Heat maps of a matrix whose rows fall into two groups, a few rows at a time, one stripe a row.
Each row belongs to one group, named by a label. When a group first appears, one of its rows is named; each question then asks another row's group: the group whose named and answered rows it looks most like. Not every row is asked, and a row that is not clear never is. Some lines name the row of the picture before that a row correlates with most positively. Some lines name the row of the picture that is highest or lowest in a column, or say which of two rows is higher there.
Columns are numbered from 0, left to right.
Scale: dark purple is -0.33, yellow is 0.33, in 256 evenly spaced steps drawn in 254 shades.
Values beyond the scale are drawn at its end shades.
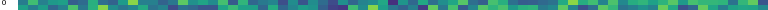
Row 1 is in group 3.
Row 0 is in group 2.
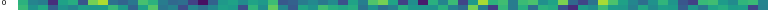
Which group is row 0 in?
3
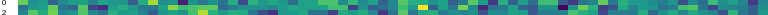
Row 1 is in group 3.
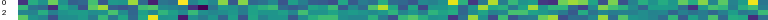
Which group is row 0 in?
2
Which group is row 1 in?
3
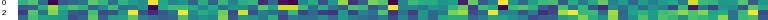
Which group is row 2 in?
2
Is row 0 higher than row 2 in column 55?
No
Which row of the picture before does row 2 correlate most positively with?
0
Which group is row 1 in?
2
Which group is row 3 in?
2
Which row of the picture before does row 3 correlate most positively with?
0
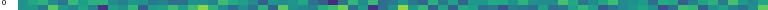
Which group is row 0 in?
3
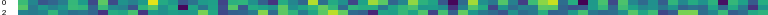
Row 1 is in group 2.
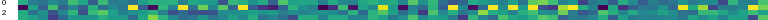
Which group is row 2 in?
3
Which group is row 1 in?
2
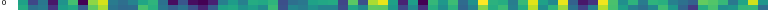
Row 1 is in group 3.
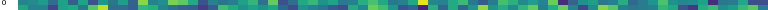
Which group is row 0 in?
3
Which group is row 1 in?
3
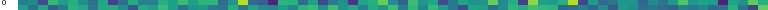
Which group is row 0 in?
2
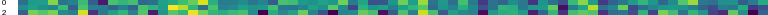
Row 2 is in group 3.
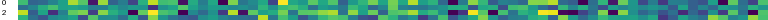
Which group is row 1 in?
2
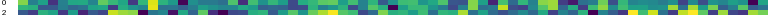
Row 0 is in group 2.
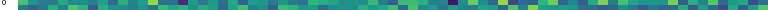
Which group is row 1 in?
2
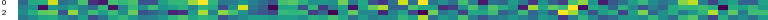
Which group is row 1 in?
2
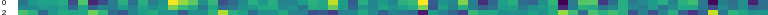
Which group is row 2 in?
3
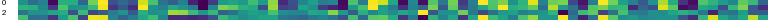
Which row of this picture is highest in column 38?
2
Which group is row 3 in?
3
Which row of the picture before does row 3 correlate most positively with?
2
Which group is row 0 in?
3
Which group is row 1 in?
3
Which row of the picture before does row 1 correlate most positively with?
2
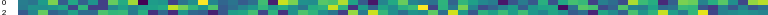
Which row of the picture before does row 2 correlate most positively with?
0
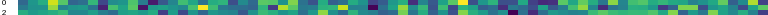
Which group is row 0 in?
2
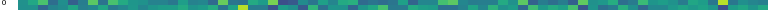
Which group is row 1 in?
2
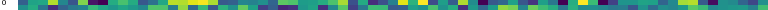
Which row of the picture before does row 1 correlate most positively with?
1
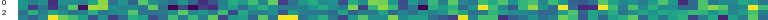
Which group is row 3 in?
2
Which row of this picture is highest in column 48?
0
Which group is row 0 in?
3
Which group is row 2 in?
2
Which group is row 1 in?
3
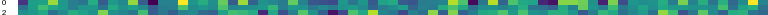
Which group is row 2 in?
3
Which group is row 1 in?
2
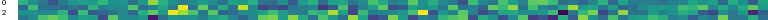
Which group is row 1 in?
2
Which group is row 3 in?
2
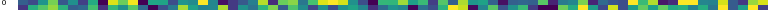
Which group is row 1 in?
2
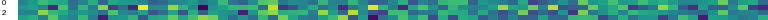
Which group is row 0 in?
2
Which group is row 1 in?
3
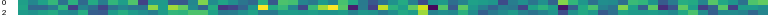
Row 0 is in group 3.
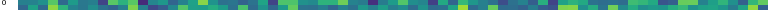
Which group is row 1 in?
2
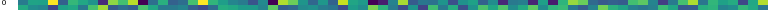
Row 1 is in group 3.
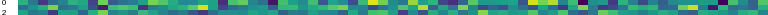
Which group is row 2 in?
3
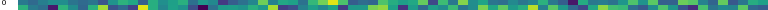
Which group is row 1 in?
3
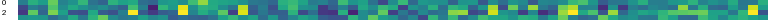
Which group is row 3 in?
3
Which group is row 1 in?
2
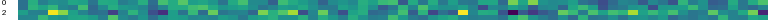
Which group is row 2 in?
2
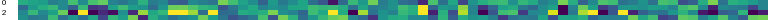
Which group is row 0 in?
3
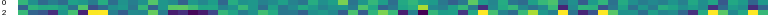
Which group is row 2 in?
3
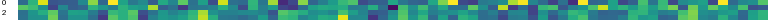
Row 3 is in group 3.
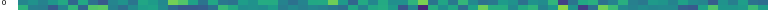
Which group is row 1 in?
3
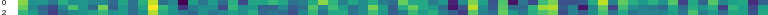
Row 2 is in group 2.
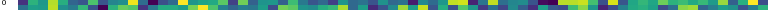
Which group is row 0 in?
2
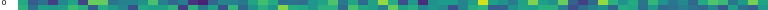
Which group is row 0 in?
3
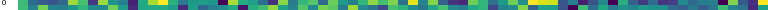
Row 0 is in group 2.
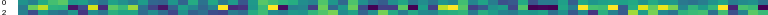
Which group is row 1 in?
2
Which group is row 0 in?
2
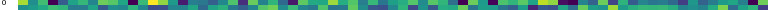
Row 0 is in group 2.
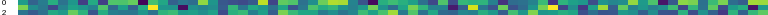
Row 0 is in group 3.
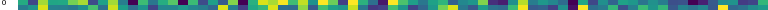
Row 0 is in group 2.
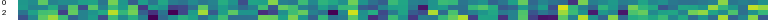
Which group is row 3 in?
2
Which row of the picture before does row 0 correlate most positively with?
1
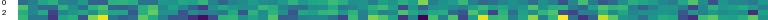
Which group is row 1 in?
3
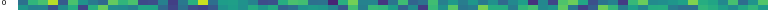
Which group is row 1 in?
3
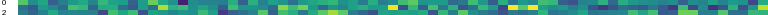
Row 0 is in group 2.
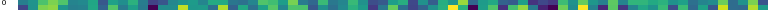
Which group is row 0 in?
2
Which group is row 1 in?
2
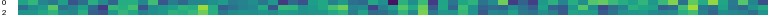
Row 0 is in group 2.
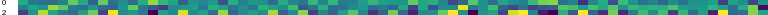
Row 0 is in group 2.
